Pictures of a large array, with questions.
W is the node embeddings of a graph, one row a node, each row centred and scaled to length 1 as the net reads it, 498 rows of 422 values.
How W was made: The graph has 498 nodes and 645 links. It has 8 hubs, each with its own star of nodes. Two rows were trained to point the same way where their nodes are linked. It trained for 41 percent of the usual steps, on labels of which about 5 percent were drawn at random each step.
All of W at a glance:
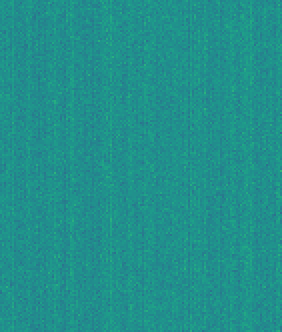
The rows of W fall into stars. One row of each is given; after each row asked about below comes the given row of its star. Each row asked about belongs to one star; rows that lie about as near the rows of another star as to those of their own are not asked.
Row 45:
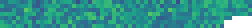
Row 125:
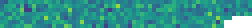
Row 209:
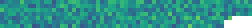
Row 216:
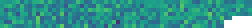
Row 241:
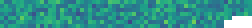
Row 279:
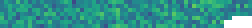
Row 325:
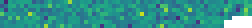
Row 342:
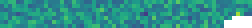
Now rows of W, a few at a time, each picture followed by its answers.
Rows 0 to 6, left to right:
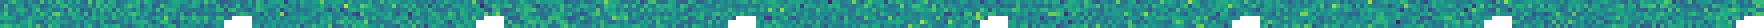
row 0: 125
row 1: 325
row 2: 241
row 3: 241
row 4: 209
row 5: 209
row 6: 325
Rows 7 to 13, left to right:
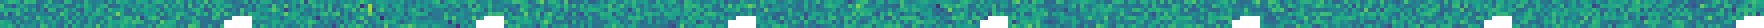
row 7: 209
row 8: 125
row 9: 216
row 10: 279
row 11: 279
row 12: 125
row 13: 342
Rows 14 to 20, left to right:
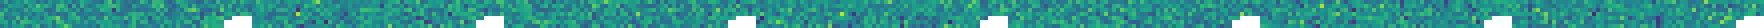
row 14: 325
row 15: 209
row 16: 241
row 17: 45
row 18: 342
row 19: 342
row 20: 342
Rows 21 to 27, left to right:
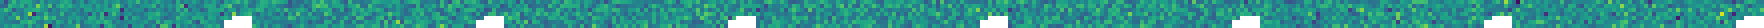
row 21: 325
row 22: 209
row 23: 279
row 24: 325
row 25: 241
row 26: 209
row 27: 325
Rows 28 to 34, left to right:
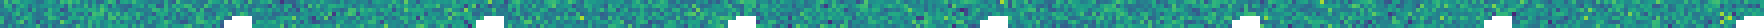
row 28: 279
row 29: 209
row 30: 325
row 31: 209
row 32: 279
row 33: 125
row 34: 342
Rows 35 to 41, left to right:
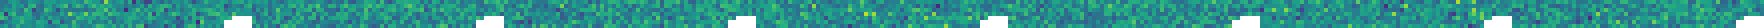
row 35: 45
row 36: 45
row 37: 216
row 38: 279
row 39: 209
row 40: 241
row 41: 216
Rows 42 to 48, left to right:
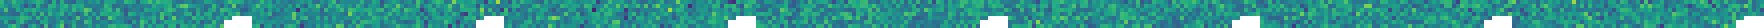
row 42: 241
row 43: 209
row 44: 325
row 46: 45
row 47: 209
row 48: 125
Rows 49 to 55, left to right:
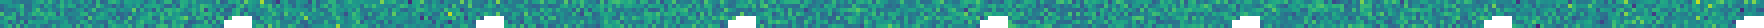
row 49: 216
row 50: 216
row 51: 216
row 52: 279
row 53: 216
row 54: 241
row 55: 216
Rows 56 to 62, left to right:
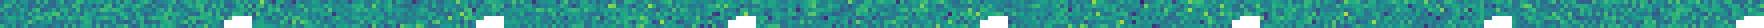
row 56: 342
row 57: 342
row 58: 209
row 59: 241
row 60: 45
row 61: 45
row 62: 125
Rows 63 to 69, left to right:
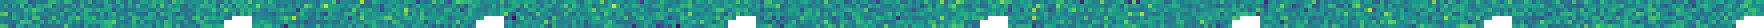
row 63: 325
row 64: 209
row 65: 325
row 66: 216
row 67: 241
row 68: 216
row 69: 342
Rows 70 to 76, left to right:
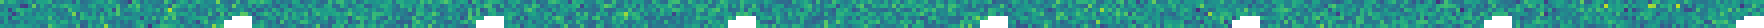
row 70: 125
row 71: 342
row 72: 45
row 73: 216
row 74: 279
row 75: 241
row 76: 325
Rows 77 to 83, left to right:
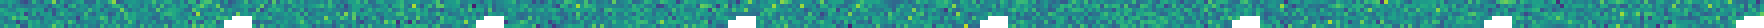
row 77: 216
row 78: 125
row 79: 209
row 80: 279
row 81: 209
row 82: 216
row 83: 125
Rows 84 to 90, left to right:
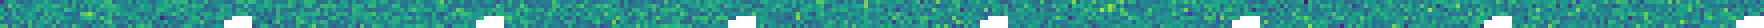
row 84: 45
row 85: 241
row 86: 279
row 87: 209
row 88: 279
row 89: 125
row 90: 241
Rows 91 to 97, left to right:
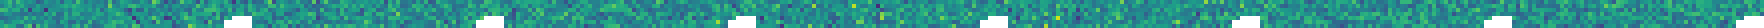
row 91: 209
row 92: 45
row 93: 325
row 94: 216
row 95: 241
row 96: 125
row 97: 45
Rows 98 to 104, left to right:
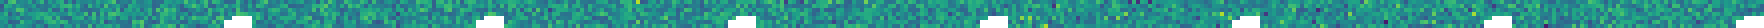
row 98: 125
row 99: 125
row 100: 342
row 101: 209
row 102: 241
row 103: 45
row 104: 209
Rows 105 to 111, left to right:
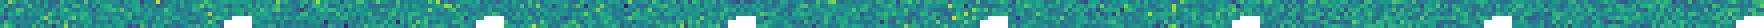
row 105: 342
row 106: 279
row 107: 216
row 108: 342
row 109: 325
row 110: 279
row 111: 342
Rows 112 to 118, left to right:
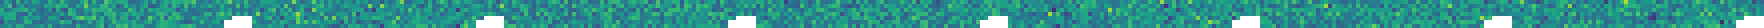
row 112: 279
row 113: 125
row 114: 216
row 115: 342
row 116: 209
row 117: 209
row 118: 216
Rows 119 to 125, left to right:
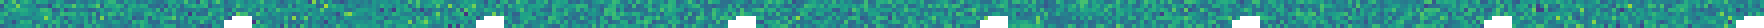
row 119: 125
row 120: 209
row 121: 241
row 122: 209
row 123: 209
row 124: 125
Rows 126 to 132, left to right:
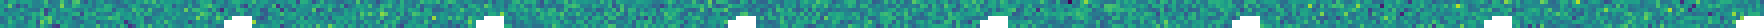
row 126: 342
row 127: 125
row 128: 125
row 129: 45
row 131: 216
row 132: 279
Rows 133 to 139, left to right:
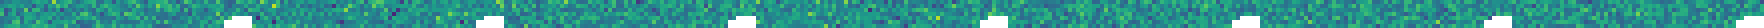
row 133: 45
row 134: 216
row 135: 45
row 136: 125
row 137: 209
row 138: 241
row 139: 125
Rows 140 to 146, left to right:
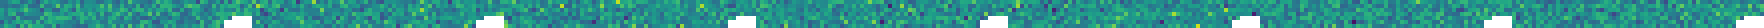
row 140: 45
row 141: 125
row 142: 216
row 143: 279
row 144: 342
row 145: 342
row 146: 45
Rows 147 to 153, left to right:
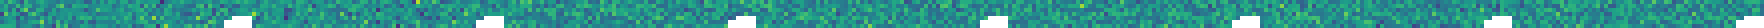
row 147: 342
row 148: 45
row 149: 209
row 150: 342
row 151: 125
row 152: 325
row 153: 325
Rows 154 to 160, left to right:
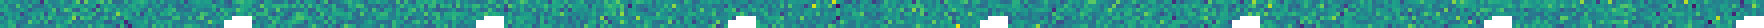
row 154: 342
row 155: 45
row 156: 241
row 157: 216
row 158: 209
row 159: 342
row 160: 325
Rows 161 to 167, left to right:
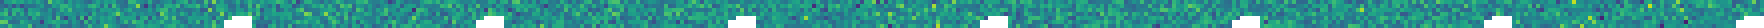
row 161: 125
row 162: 125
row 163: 125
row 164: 241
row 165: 241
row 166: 209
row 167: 125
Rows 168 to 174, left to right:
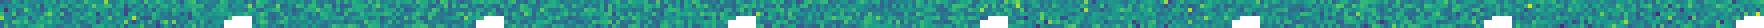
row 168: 45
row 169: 342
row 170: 216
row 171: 279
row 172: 342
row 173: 279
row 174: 325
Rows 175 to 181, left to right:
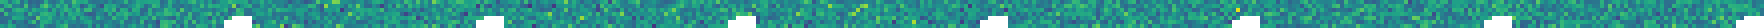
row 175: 342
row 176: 209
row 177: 125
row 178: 209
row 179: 209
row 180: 342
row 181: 125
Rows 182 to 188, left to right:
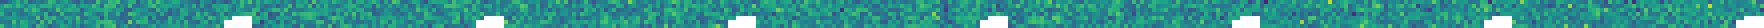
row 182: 325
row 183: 279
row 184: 216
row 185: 279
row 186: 241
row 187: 325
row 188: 216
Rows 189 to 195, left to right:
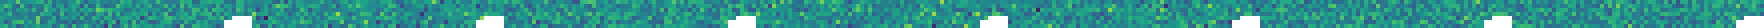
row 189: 209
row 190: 45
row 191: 125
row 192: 279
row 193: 209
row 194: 125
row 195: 216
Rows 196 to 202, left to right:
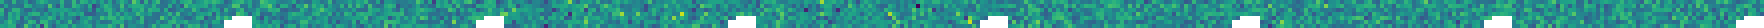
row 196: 342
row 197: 125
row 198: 279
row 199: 279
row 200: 45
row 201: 45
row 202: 241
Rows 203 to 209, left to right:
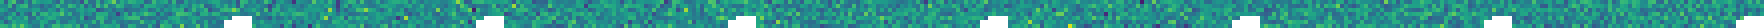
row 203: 216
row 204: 342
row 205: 342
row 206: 279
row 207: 45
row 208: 216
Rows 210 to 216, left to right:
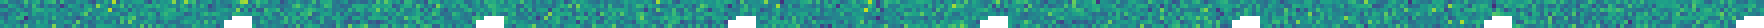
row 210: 216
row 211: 342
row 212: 209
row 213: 216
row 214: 209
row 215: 45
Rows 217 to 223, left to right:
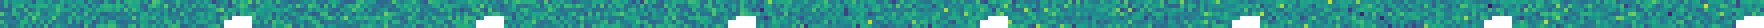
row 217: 325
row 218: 279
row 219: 125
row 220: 325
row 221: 216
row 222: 325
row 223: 342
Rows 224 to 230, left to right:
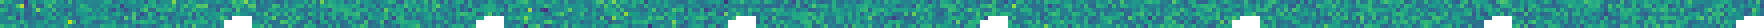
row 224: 216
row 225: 216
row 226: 241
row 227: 125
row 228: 125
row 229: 209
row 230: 209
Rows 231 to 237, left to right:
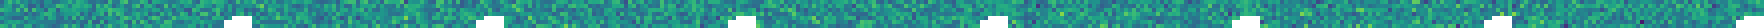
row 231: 209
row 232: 241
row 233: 241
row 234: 325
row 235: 342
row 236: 209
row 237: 45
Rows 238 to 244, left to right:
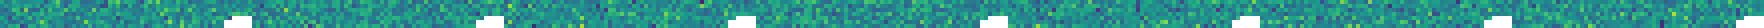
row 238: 241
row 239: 325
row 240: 125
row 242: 209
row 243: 209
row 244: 125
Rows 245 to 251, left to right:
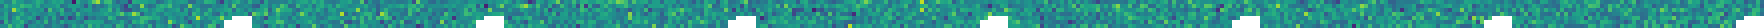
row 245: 241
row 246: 45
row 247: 216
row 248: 45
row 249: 209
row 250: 279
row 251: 279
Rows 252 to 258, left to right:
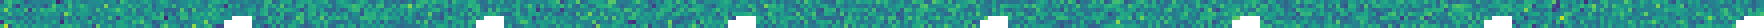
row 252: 209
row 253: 45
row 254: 45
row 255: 279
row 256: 45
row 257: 216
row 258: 241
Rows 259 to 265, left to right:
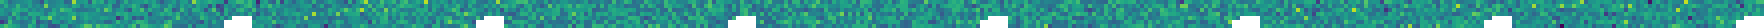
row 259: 342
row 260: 216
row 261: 209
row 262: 125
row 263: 279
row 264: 216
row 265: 325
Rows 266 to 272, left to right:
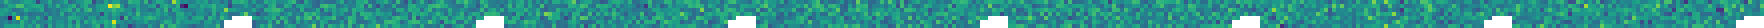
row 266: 325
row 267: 241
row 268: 279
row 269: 342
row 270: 216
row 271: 241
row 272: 209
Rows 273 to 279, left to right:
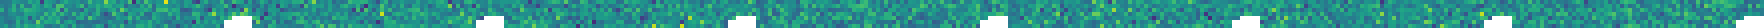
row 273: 45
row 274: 125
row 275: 216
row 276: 45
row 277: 45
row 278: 241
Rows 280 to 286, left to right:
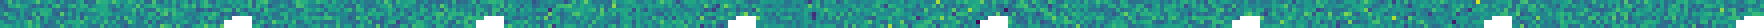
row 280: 216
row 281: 342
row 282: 209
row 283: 209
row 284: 125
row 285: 45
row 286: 125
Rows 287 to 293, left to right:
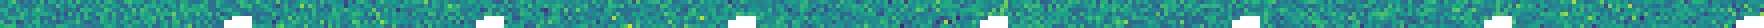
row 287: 216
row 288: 216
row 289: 241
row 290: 45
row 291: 45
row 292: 125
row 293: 125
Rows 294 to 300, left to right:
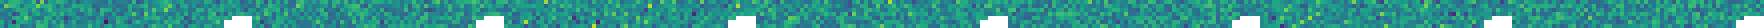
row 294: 241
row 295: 279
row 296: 241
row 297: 342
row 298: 209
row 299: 241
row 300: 241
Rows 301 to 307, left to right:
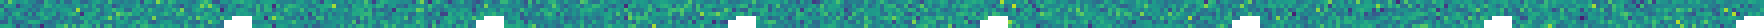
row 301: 342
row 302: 241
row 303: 216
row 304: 209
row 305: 125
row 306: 325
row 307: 241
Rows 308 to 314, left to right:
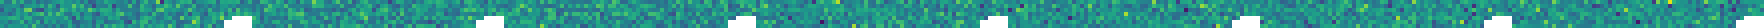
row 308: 241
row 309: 125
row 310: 45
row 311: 209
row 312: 279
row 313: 209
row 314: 342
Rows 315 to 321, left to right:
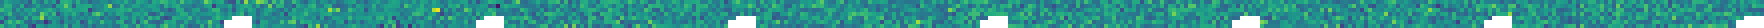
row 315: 209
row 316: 342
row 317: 216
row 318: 279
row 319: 216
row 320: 125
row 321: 216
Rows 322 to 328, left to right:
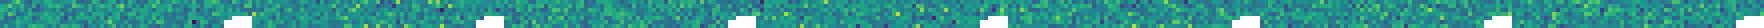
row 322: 45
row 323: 279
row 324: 241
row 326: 241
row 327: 125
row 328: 209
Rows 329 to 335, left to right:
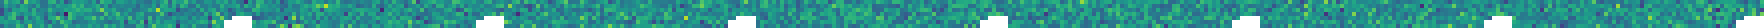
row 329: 279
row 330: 209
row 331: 125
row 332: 279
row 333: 342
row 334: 279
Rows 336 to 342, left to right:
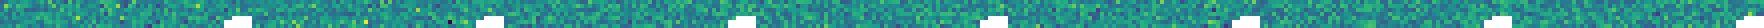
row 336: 125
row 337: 325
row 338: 45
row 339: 216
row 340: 209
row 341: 325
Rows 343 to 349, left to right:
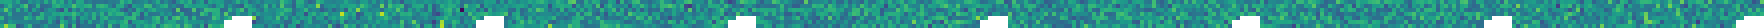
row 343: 209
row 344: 45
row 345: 325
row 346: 209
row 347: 279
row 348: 216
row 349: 241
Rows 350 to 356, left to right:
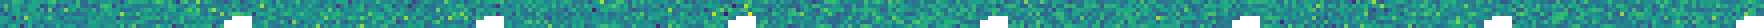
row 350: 241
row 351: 342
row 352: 325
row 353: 209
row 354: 209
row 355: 216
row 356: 342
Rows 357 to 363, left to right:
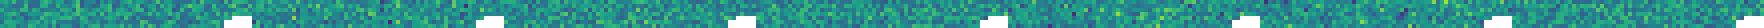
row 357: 342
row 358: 209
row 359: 216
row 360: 125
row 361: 279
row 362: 216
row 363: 241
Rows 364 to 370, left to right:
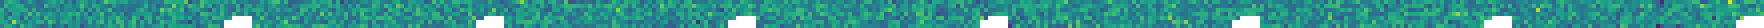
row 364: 279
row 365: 209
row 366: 45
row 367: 125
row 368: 241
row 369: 216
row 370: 45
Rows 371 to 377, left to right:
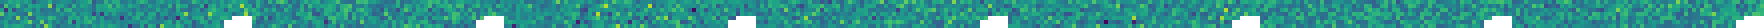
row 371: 325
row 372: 279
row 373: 279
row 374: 241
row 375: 342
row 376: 342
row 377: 45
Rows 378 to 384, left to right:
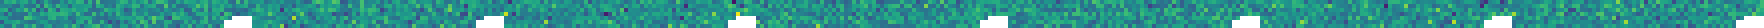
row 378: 209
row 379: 209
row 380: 325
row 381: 325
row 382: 125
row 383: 241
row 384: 45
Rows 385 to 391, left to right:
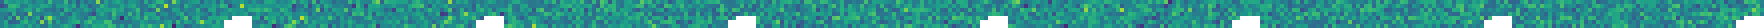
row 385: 325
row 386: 241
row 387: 209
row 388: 279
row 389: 342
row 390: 209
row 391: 325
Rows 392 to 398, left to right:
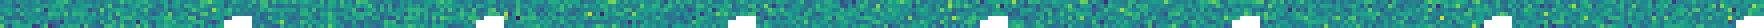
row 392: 209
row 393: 125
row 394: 45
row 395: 342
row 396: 342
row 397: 125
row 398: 342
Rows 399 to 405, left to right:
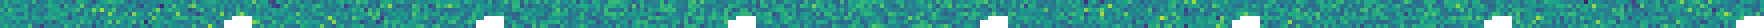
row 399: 279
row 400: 125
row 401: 241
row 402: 279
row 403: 279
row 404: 125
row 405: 241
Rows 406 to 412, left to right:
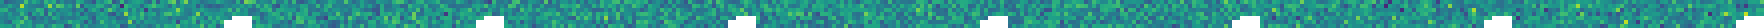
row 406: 216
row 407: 241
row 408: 125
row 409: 279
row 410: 45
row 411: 241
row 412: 45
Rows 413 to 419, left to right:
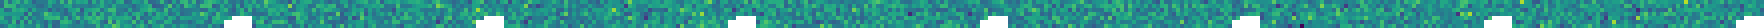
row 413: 279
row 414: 241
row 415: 216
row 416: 209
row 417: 45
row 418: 342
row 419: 216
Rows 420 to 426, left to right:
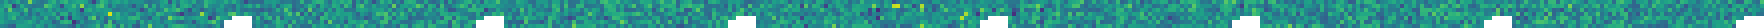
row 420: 279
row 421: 325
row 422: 241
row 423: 325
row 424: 45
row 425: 216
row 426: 325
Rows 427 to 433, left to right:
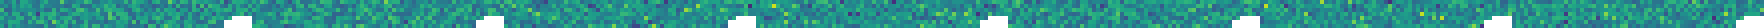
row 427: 342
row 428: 342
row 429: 342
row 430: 325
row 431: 342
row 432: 125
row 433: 45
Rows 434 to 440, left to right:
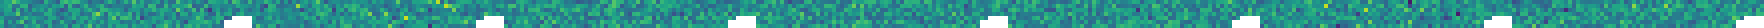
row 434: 209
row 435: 279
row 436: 241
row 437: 216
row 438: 209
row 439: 45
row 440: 45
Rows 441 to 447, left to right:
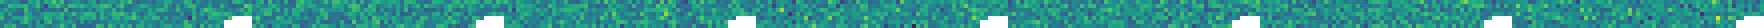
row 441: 45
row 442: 209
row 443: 241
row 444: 342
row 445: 325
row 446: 209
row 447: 125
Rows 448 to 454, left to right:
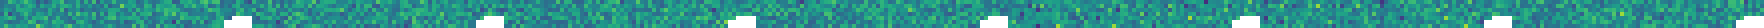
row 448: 125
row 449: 216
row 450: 279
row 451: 209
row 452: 125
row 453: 216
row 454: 279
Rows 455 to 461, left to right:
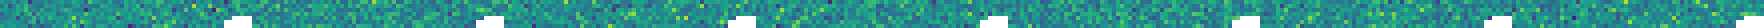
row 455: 342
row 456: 209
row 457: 125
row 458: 241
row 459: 45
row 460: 241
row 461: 279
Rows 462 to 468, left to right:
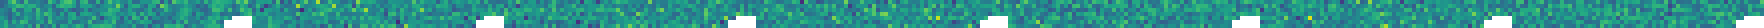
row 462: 325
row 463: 279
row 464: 279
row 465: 125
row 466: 45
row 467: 241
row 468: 279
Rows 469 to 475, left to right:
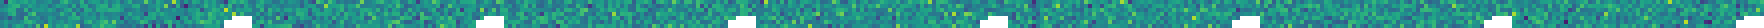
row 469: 325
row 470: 209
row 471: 342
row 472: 216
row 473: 216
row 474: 279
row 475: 45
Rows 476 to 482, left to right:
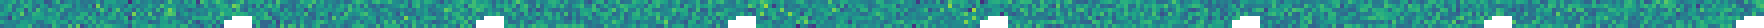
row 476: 125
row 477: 279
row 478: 216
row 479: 342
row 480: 241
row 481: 342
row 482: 325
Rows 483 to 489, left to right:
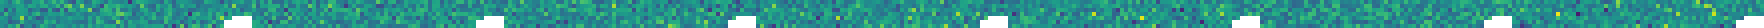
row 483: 241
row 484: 216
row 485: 209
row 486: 279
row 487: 45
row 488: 342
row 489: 279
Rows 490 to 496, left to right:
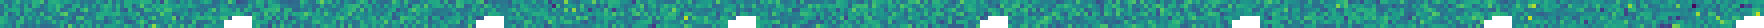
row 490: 241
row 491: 279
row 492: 125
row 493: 209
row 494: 209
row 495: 279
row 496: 325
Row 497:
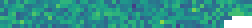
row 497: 279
